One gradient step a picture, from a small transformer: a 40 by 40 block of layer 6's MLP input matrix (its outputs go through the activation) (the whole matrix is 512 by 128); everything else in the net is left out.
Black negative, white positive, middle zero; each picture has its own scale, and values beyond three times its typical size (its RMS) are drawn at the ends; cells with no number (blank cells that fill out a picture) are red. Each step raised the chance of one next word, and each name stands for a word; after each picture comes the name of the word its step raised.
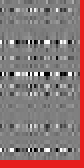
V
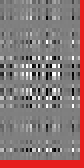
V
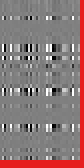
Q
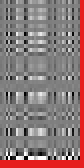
V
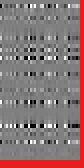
Q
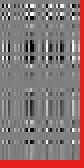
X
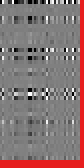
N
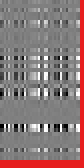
Q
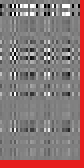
Q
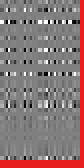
V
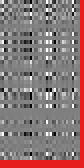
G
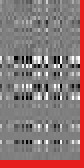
X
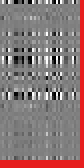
G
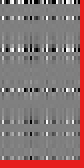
N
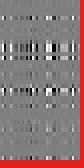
Q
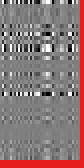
N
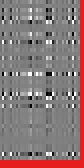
V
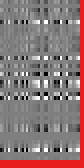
V
